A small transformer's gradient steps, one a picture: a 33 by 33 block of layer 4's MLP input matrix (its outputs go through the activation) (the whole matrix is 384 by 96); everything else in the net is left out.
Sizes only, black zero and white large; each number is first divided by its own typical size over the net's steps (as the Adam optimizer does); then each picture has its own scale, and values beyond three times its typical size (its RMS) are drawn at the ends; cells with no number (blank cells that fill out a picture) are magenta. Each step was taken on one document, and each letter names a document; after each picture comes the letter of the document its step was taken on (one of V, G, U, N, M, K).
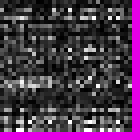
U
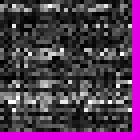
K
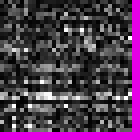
K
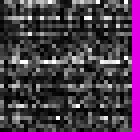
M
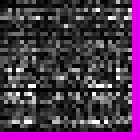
U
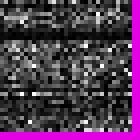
U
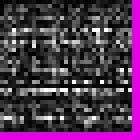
K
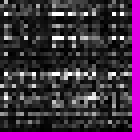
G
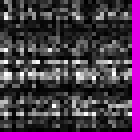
G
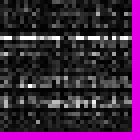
G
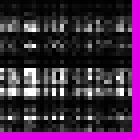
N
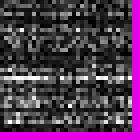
M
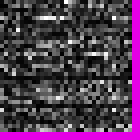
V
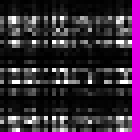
N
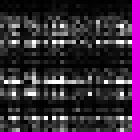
N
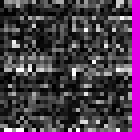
M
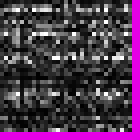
V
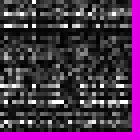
U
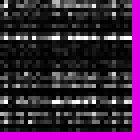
G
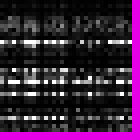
N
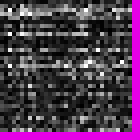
M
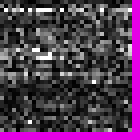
K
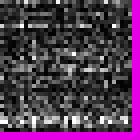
M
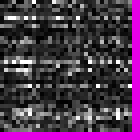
U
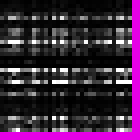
N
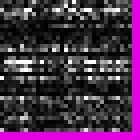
U
